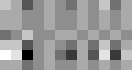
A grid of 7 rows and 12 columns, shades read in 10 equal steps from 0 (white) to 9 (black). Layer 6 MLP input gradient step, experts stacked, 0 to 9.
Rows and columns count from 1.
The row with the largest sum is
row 6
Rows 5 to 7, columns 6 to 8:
4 5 3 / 5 7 3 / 4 4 3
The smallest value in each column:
0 1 2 4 3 3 3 3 3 1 3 2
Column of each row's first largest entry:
3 3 3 1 3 3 3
